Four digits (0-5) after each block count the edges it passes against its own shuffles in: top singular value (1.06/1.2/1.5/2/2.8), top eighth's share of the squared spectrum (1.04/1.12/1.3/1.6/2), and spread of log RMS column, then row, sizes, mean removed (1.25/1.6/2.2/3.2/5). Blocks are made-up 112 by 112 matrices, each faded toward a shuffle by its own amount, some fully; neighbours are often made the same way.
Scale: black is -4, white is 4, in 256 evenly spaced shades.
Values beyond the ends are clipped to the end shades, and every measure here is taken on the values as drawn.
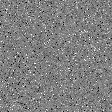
0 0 0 0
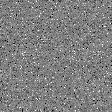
3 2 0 0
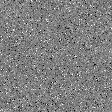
1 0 0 0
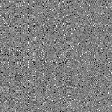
4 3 2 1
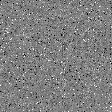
3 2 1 1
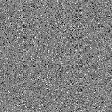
4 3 2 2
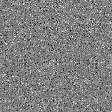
3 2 1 1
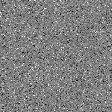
3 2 1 0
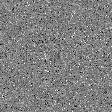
3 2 0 0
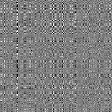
5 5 4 4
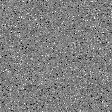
0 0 0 0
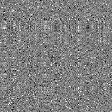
4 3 2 2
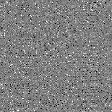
4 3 1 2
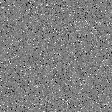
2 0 0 0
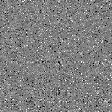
4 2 1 1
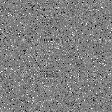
4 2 1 1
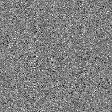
3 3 1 1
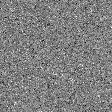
1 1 0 0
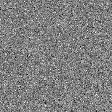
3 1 0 0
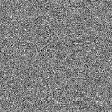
4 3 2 2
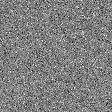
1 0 0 0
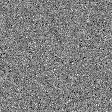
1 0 0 0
